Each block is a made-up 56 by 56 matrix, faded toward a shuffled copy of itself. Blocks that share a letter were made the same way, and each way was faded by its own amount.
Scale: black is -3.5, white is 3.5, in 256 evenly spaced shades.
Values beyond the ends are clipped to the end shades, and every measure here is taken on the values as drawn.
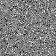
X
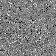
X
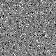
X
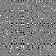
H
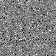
X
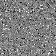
X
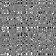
H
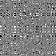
H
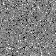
X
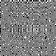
H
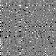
H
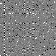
H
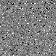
X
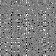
H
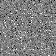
X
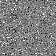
X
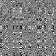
H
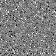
X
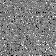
X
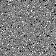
X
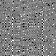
H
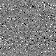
X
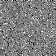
X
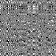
H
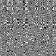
H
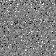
X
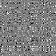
H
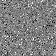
X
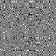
H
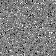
X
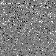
X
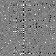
H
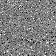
X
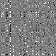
H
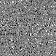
X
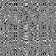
H
